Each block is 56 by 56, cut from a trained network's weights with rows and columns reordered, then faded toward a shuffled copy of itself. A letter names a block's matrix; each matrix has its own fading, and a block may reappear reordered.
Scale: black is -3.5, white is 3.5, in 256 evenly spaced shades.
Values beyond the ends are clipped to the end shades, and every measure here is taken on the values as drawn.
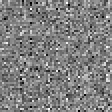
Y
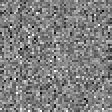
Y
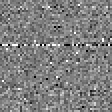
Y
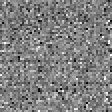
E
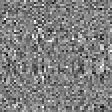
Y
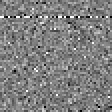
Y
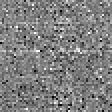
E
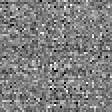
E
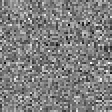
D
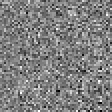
Y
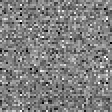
E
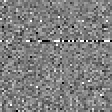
Y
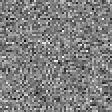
D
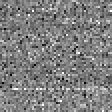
E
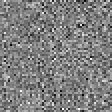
Y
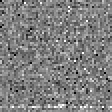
E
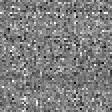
E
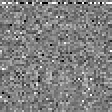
Y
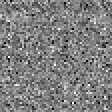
E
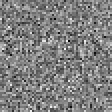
D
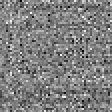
E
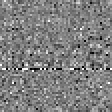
Y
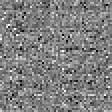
E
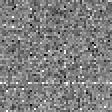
E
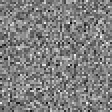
D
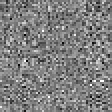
Y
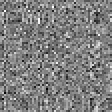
Y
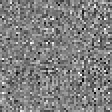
Y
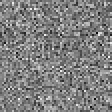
D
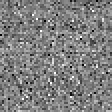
E
